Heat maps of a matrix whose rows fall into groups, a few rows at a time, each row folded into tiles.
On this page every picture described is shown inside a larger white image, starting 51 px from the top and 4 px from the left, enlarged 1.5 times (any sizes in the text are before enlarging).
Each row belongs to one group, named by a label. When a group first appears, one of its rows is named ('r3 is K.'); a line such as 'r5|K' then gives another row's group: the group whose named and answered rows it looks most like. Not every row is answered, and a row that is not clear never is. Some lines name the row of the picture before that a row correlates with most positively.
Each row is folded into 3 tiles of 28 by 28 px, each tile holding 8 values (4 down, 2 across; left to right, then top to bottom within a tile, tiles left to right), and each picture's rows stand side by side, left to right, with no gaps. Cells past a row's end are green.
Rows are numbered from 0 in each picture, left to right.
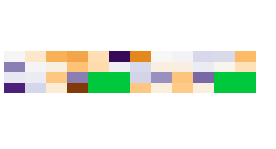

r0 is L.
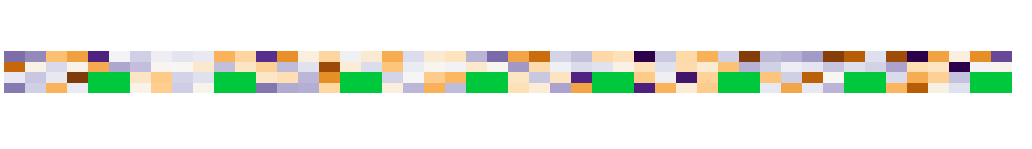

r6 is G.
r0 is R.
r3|R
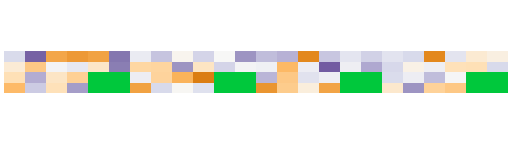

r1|R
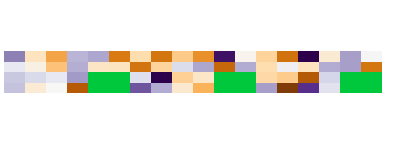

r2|G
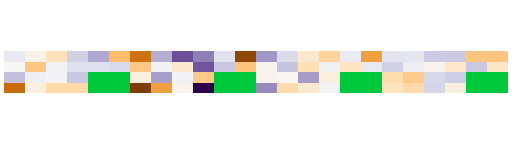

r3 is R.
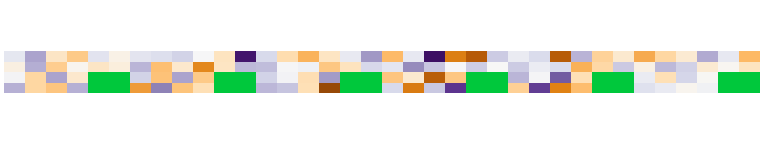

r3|G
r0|R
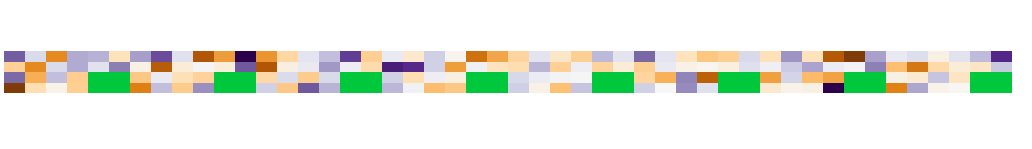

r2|G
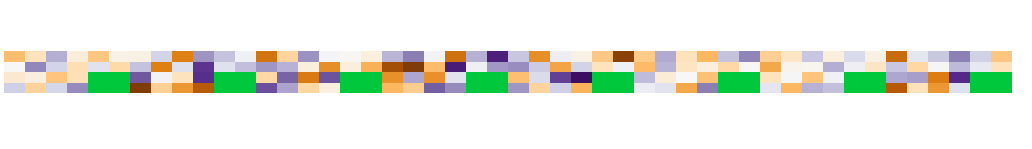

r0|G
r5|R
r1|L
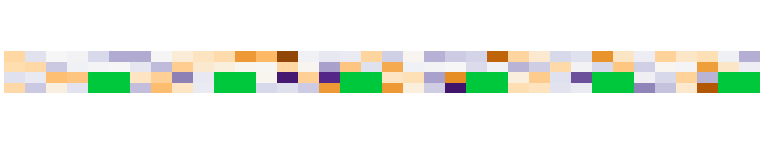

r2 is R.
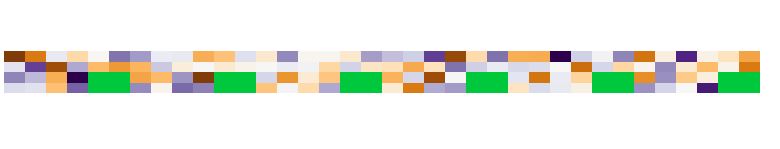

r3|G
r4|G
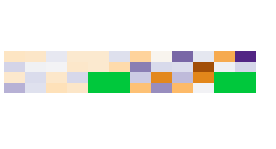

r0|L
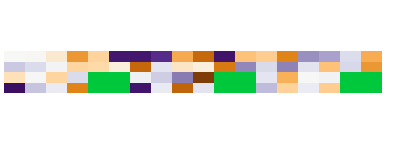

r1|R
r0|L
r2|G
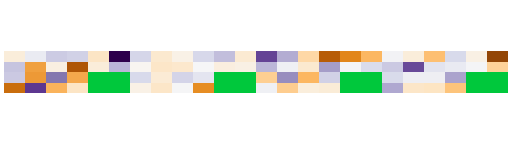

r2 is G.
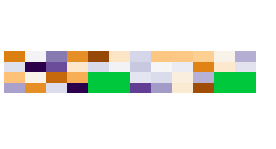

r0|G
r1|L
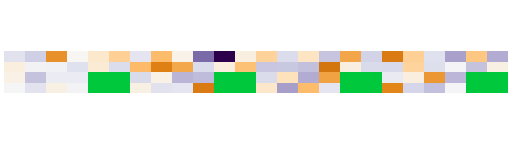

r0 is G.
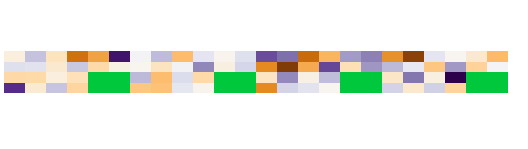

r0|L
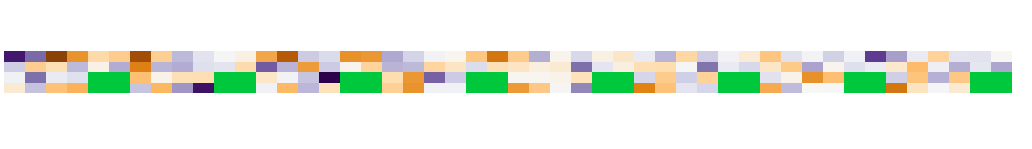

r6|R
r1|G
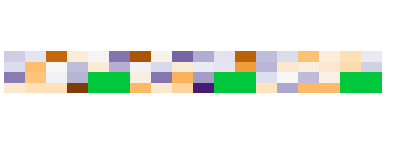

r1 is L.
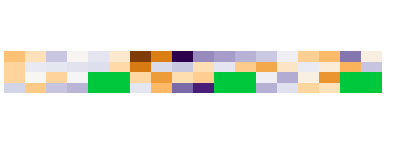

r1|G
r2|R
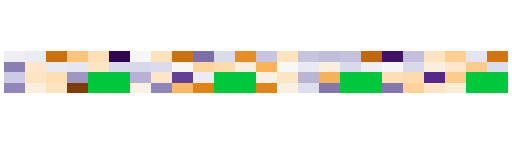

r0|L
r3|R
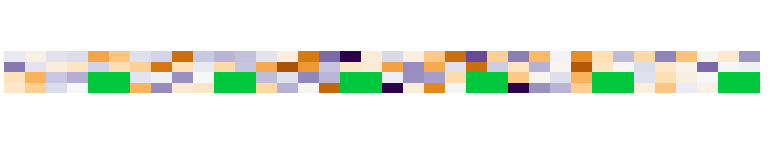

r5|L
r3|R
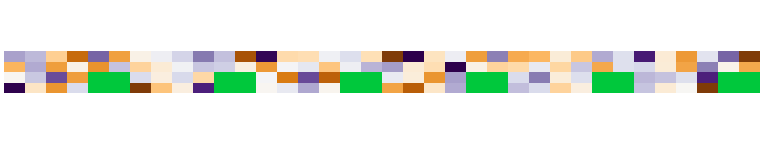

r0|R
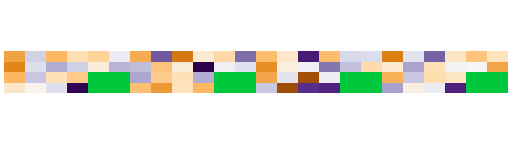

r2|G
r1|L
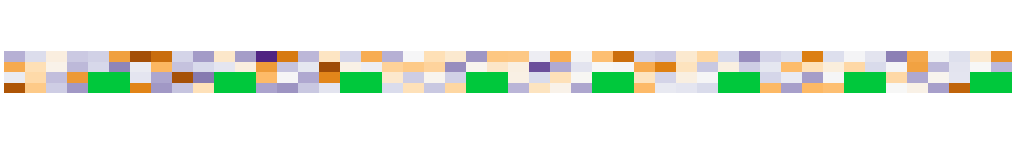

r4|G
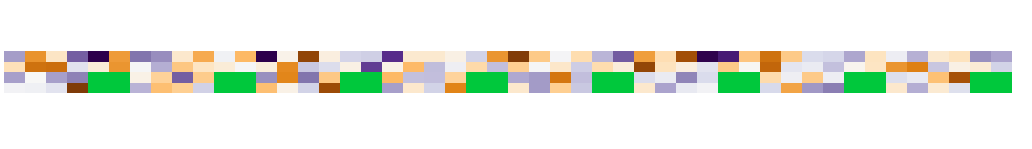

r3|R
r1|R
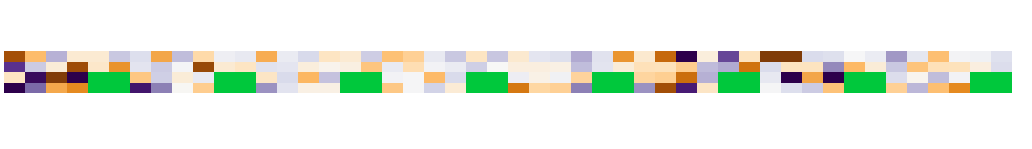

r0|L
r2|L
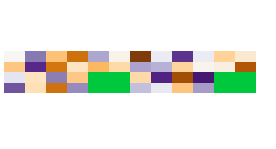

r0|R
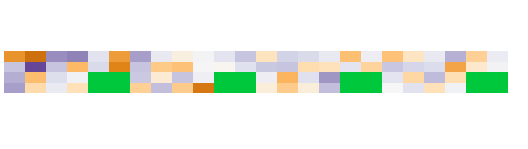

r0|G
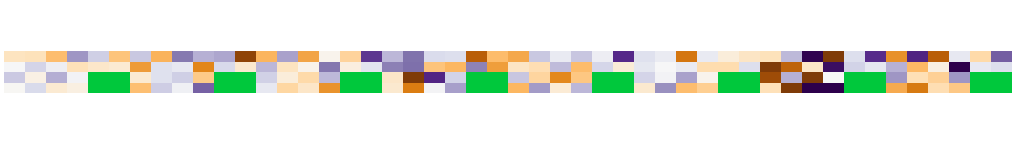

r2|L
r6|G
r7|L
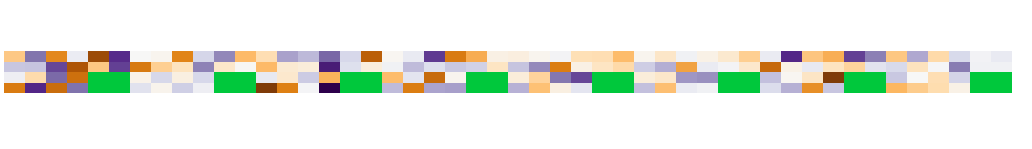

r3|G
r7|L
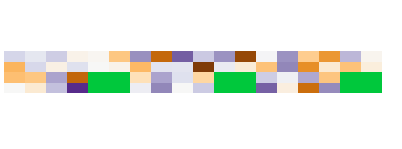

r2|R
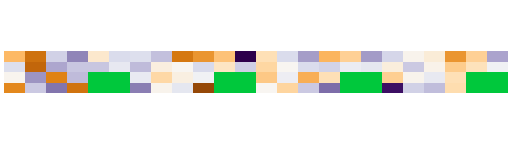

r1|L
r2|G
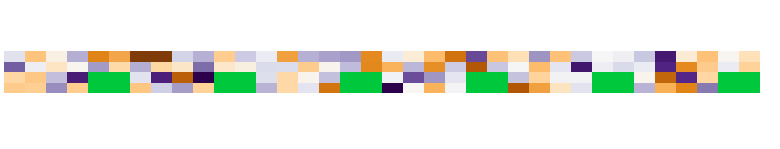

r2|G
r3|R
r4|L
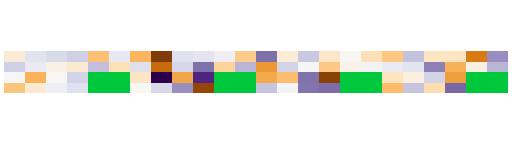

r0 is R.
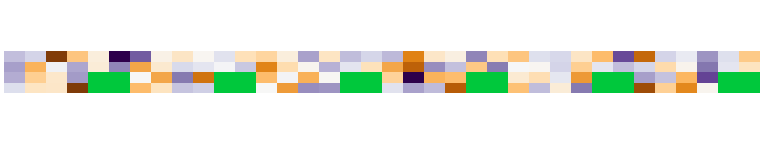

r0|L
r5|L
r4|G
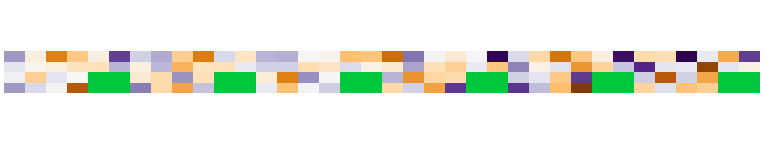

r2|R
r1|R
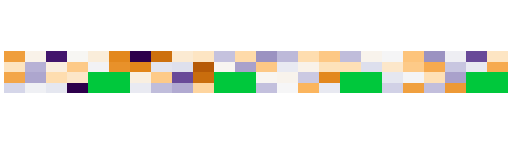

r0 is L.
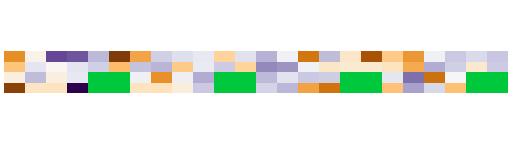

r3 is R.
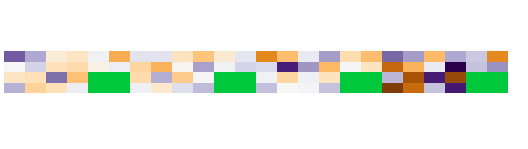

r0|R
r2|G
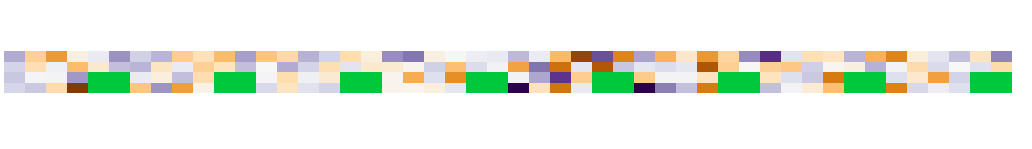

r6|R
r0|L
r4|R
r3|R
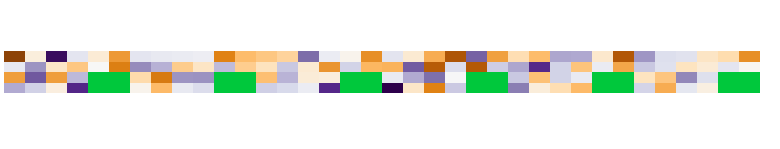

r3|R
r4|G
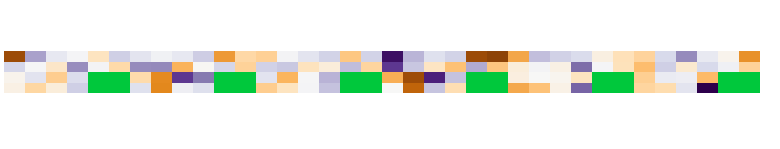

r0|L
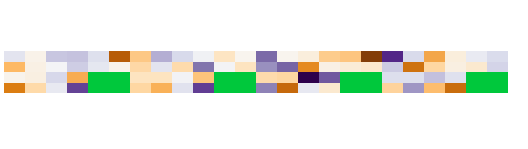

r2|R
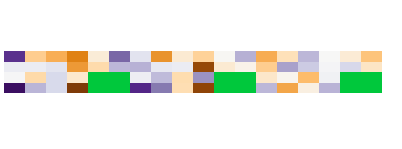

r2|G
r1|L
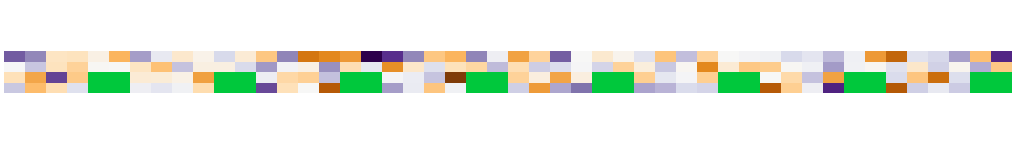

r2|L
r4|G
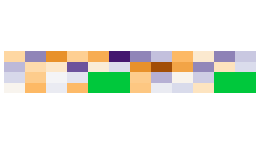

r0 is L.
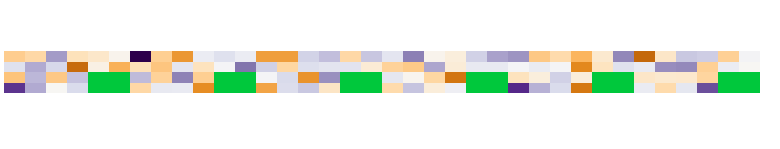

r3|R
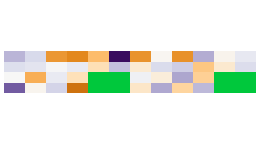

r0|L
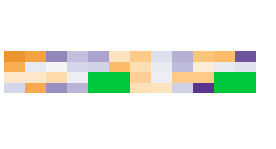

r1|G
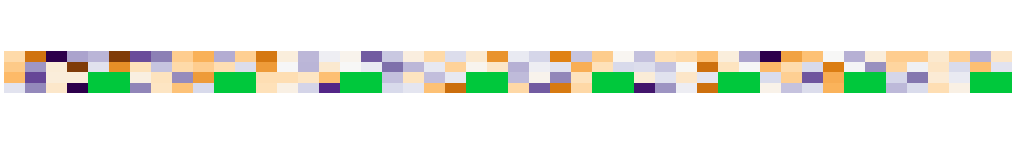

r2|G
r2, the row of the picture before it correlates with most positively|1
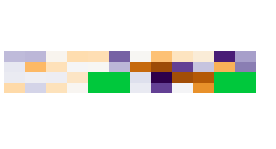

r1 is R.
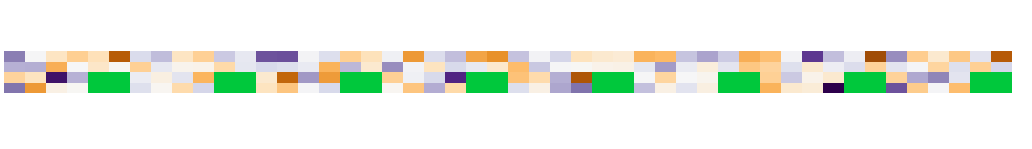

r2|R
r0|R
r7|R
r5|G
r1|R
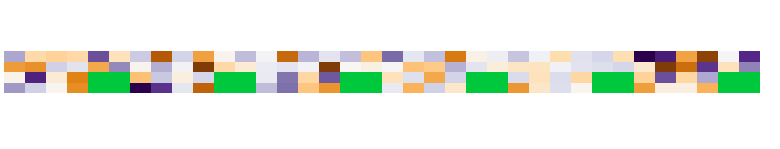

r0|R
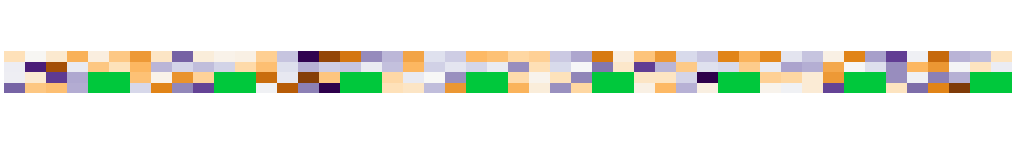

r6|G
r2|G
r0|R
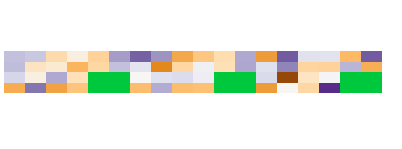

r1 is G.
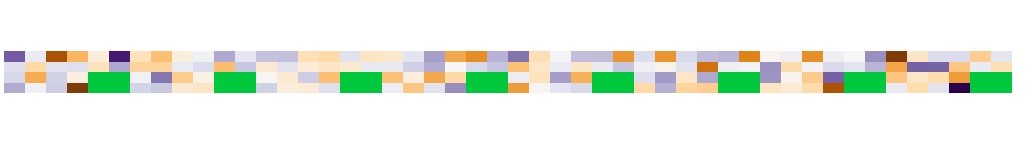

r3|G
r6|L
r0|L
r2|R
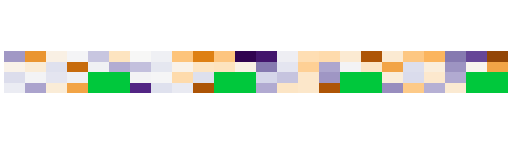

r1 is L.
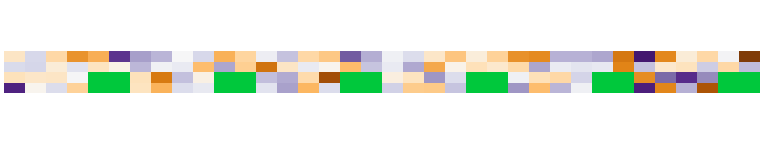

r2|R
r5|R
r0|L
